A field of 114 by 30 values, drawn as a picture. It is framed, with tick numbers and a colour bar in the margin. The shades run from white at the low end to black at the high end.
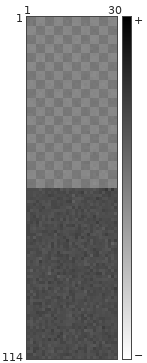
It is made of 2 by 1 panels. Panel 1,1: middling, checkered, faint in contrast. Panel 2,1: high, fine-grained, faint in contrast.
